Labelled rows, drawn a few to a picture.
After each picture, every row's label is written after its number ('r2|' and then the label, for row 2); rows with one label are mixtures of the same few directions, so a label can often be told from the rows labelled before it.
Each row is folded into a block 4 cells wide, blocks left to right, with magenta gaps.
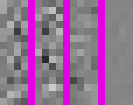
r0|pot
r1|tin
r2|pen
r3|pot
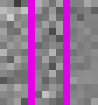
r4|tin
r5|pot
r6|tin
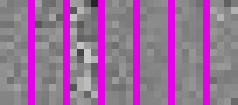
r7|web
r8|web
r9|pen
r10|web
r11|pen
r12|pen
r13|tin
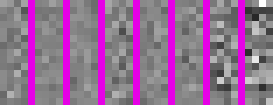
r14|pot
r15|tin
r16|pen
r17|pot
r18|pot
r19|tin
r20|web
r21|tin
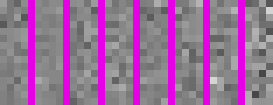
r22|web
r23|pen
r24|pot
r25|web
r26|tin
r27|pen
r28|pen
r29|pot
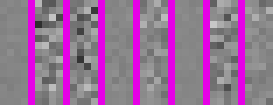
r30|pen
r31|web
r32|tin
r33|web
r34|web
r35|tin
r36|web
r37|tin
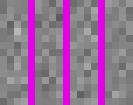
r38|pot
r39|web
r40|pot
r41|pot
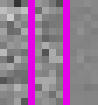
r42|tin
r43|pen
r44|tin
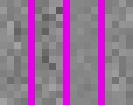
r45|pot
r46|tin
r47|tin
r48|web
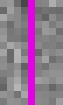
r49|pen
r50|tin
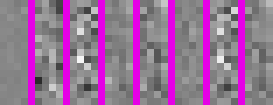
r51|tin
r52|pen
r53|tin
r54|pen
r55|pen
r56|pot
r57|tin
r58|pen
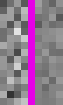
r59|pot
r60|web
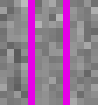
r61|pen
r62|web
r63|pot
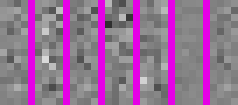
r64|tin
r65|tin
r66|tin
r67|web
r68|pen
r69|pen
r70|tin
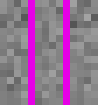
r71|web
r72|pot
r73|web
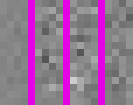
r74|pot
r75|tin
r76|pen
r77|web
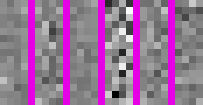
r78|pen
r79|pot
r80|pen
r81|pot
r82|pot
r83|tin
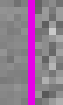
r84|tin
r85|pot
